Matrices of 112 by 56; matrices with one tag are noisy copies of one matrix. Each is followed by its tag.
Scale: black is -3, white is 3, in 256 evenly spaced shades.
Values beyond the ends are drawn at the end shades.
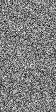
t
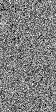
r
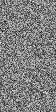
t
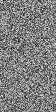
r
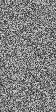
t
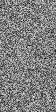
t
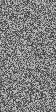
t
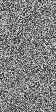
r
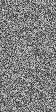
t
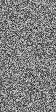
t
